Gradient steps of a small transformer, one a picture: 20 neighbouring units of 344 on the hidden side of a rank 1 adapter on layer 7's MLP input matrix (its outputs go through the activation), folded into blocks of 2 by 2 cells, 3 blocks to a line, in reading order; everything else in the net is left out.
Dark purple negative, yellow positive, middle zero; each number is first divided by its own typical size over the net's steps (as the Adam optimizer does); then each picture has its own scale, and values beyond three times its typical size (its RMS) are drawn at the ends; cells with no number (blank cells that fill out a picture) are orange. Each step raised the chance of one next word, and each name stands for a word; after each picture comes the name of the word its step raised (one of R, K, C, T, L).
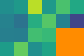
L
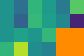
L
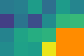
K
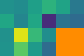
L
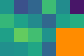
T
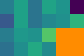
K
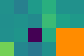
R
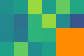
L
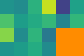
T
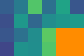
K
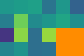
K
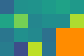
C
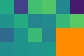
T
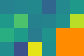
C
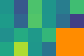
L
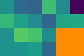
T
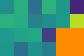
T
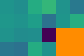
R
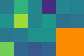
C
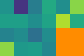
T
